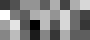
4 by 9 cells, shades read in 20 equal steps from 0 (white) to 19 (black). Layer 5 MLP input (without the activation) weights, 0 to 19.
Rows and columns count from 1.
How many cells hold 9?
2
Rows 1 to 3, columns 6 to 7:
6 14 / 8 3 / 13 3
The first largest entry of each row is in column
1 9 4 4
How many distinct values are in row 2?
9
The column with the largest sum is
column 4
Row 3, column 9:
15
